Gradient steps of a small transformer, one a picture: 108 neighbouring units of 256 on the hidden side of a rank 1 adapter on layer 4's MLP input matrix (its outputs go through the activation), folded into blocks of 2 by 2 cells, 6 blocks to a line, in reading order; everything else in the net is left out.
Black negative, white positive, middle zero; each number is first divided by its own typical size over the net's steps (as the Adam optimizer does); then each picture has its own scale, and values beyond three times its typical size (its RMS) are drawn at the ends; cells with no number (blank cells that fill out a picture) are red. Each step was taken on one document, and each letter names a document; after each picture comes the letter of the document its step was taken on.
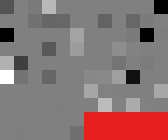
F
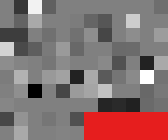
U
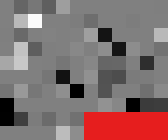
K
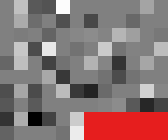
K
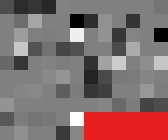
U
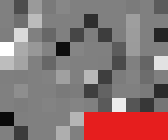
U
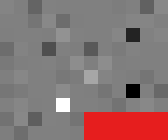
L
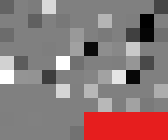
F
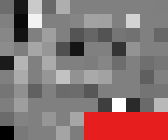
U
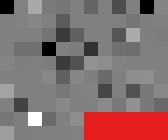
L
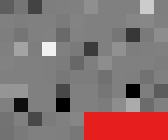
L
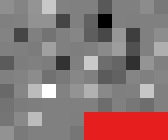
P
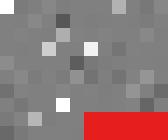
L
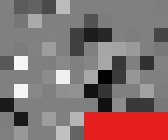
K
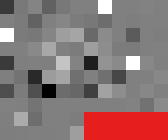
P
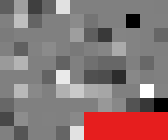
K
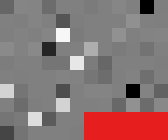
L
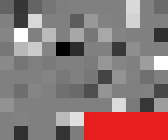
U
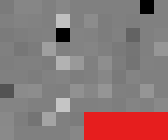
P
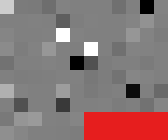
L
